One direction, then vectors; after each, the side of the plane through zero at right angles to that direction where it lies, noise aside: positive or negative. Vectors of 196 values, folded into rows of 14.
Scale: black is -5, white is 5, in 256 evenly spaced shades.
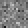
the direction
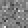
negative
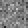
positive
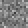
negative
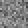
positive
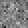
positive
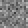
negative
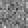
negative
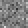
negative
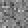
negative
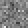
negative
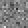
negative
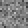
positive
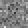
negative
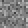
negative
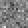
negative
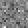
negative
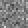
negative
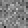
positive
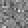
negative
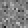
positive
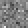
negative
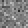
positive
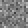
negative
